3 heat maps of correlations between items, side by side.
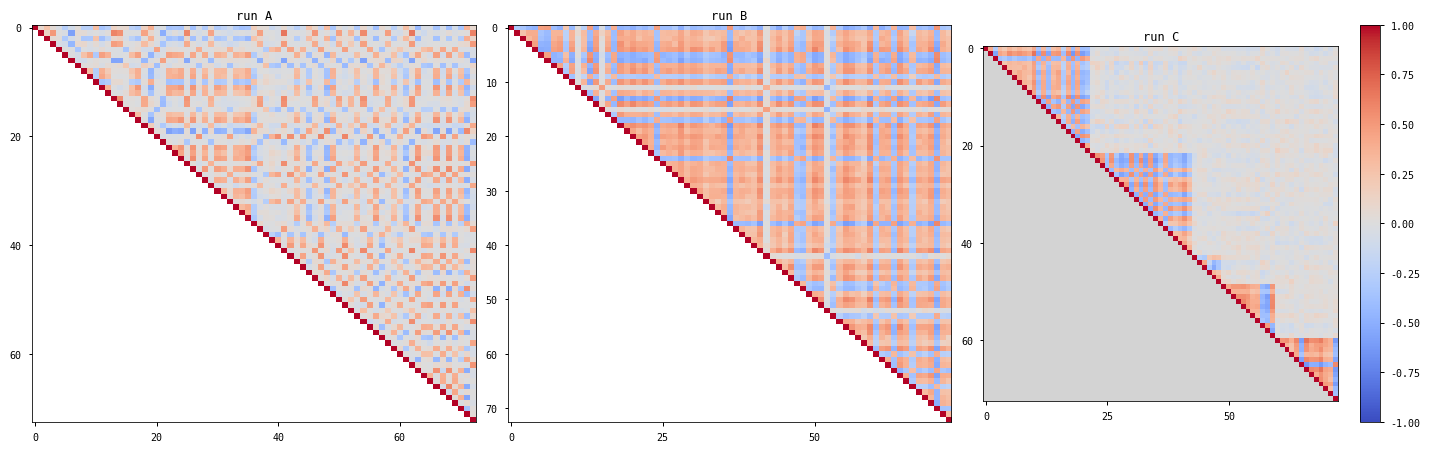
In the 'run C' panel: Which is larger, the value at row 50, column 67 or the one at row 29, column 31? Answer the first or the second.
the second
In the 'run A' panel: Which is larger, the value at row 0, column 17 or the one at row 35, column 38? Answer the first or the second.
the second
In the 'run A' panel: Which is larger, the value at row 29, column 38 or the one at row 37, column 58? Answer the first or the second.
the second
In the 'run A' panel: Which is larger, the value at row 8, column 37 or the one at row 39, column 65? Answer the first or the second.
the second
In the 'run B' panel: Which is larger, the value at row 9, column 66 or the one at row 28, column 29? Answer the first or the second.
the second
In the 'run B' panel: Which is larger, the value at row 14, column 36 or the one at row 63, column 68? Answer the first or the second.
the second
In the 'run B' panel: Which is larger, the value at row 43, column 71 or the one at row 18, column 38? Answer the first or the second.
the second
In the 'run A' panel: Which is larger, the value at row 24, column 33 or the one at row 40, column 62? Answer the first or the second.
the first
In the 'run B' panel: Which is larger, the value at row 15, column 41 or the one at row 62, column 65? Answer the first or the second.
the second
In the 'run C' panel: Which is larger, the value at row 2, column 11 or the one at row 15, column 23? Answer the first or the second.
the first
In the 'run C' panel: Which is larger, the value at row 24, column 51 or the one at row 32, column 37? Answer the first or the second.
the second
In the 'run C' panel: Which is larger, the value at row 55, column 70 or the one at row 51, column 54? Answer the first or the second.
the second
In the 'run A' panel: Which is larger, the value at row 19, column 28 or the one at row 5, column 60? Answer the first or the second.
the second
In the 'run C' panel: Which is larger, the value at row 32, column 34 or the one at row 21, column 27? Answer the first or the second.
the first
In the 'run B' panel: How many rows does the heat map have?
73
